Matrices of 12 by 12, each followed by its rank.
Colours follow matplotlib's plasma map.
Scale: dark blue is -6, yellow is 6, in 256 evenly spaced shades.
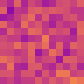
full rank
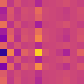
one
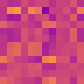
two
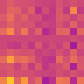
two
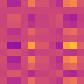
one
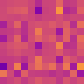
two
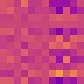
two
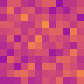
full rank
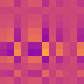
one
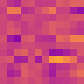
two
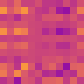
two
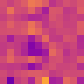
two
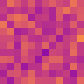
full rank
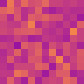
full rank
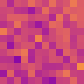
full rank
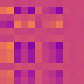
one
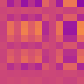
one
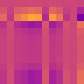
one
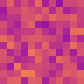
full rank
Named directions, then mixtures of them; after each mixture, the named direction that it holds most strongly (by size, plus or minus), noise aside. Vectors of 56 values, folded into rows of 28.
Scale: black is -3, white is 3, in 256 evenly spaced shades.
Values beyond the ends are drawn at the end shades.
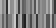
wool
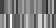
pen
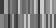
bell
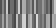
wool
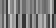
wool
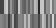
bell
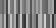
wool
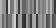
wool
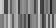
bell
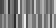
wool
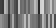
bell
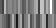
bell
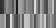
pen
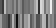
bell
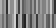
wool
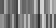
bell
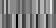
wool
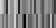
wool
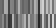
bell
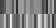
pen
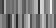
bell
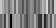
pen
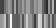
pen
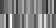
pen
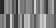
pen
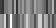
pen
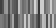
bell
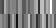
bell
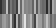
wool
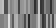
bell
